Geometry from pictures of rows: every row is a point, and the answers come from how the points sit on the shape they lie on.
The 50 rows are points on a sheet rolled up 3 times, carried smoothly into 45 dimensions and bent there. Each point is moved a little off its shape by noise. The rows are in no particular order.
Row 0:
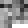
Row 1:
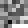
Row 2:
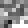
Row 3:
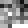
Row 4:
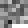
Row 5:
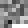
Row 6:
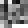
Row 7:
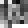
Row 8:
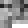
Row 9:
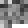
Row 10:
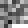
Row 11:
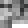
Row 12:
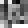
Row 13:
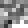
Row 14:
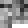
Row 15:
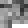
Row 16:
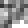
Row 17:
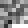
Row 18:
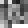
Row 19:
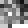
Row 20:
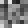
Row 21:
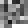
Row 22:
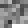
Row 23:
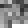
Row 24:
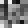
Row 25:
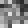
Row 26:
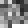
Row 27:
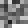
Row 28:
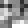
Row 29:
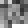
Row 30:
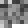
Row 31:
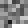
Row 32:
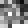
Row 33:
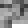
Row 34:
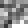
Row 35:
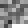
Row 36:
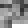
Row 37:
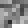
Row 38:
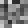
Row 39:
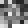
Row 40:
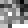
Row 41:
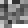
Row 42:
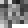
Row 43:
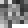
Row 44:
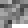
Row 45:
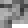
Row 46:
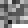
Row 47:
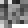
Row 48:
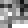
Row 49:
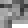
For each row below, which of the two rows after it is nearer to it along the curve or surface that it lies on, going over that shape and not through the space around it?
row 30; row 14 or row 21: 14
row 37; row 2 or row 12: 2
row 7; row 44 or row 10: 10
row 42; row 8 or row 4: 8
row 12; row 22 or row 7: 7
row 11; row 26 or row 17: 26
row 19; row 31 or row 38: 38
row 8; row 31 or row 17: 31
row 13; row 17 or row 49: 17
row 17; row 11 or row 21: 21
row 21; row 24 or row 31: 31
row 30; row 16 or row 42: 42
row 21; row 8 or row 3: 8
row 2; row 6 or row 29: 6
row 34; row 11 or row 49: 11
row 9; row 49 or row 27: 49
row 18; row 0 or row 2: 0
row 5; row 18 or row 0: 0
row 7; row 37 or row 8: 8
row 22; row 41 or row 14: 14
